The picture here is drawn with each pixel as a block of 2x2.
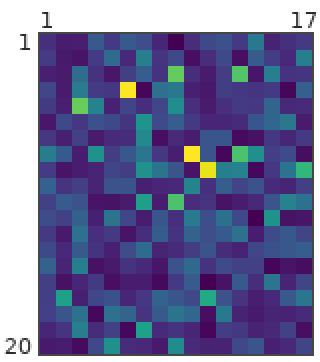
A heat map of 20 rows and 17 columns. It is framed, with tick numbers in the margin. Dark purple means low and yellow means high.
Odd rows or columns: none. Roughest part: centre. Ninth with the highest average: centre. Histogram: skewed, a long tail of high values.
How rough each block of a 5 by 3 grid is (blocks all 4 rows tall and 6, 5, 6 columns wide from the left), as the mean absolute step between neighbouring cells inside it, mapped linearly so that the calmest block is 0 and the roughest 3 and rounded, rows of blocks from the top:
111
121
031
000
110
